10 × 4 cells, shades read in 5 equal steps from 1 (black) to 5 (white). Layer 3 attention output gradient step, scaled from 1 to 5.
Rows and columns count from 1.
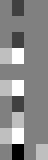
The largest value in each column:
4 5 3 4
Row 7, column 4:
3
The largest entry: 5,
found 3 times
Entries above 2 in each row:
3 4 3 4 4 4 3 4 4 3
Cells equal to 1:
1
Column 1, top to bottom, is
3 3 3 4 3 4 3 3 4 3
